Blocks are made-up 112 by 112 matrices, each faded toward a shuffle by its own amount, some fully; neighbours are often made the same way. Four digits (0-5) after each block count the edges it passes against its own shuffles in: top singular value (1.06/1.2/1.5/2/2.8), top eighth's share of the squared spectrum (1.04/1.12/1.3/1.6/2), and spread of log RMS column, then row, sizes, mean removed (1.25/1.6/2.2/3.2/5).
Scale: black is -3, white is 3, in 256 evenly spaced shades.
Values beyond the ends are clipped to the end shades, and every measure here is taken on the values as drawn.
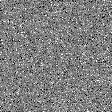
1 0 0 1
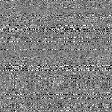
4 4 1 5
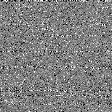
3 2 0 3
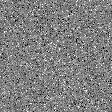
0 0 0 0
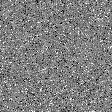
0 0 0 0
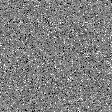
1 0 0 1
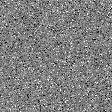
0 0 0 0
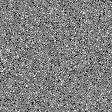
0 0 0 0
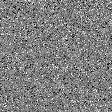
0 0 0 2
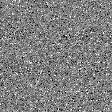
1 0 0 2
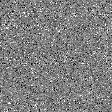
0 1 0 2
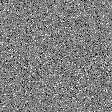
0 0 0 0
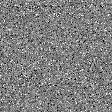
0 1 0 2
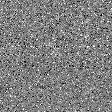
0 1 0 2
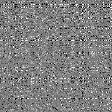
4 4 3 3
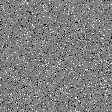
0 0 0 0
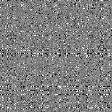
4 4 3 3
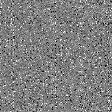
3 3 2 1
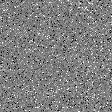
1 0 0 0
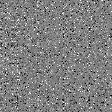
3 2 2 0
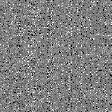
4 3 3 1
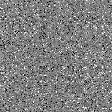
4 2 1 1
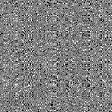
5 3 3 3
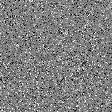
3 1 0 0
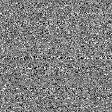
1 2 0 4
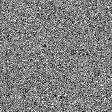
0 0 0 1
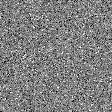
0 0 0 1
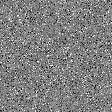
2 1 0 0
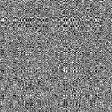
5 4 3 3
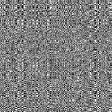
5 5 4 3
